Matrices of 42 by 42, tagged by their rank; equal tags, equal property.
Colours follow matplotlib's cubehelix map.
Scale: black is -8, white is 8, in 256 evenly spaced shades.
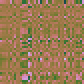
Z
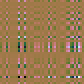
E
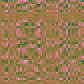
Z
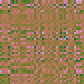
Z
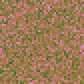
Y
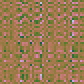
Z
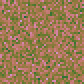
Y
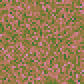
Y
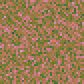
Y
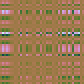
E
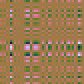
E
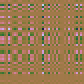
E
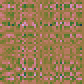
Z
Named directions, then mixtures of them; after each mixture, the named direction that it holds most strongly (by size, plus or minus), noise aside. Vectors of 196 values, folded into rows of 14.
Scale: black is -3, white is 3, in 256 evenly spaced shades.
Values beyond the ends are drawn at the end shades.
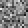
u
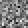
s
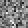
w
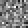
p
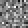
p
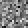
s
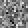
w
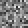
p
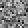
u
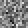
w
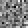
p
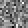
w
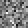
w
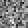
w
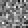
p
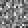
p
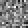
p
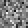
w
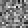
p
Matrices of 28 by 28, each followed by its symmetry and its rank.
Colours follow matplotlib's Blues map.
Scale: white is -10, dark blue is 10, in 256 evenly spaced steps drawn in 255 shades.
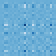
symmetric, rank two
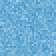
neither, full rank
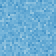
neither, full rank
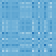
symmetric, rank two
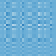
neither, rank one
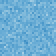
neither, full rank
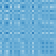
symmetric, rank two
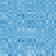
neither, rank three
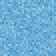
neither, full rank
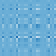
neither, rank one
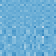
neither, rank three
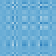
neither, rank one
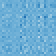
neither, rank three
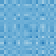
symmetric, rank two
